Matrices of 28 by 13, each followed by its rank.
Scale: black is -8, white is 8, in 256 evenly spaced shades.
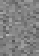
full rank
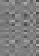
two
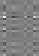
one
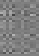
two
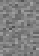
full rank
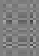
one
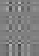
one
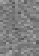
full rank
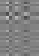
one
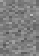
full rank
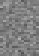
full rank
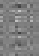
two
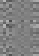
two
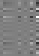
one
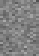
full rank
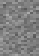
full rank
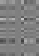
one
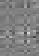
two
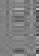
two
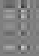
one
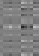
one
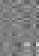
two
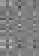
two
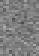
full rank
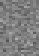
full rank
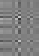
one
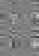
two
